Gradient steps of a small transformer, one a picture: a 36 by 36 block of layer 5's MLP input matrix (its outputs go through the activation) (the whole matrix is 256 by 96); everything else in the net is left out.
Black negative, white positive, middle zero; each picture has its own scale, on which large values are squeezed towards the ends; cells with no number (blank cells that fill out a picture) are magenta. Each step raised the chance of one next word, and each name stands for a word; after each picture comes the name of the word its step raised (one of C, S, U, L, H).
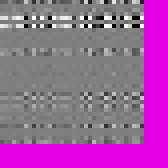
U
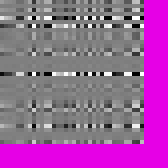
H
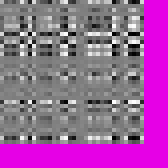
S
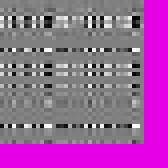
U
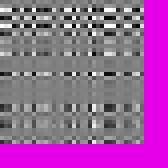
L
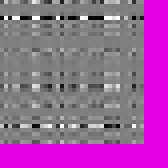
U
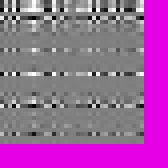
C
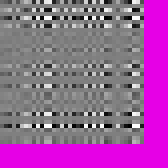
L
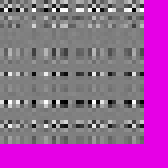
L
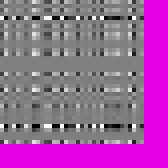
H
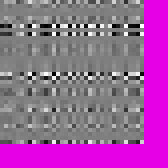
L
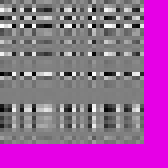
L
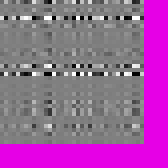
C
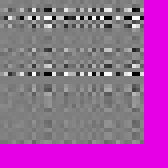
C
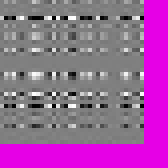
H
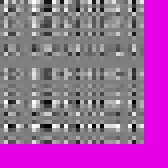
S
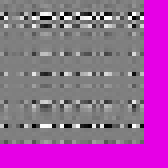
U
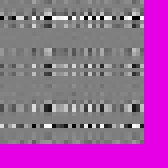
U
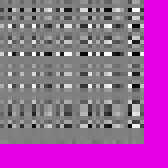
H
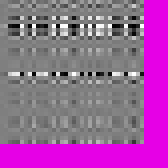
L
